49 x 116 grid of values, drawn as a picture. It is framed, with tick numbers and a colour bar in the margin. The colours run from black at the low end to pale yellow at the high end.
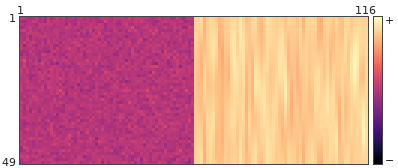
The table splits into one row of 2 panels. Panel 1,1: middling, fine-grained, faint in contrast. Panel 1,2: very high, streaked downward, faint in contrast.
